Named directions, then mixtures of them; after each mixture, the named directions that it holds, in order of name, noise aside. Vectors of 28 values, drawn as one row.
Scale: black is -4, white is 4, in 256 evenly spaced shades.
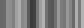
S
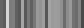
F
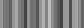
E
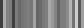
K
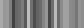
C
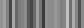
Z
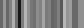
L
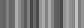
E, K, S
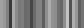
E, Z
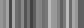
E, F, Z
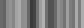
S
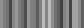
E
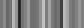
E, L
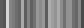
F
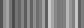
E, F, K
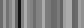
L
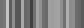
F, Z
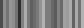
K, L, S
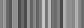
E, K, L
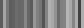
K, Z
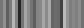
E, L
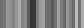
S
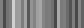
C, K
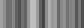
S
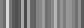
C, F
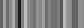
L
